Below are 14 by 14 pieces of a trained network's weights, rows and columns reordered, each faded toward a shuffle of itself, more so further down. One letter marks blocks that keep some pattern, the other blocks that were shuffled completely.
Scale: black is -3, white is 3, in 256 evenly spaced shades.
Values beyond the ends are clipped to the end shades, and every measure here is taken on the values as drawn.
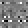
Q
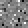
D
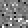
D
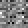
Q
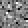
D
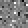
D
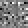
Q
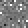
D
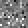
D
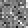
D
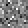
D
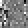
Q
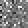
D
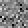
D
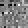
Q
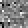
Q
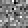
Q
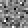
D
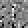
Q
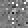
Q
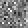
D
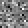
D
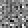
Q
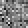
D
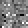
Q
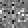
Q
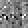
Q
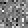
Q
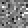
D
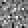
D
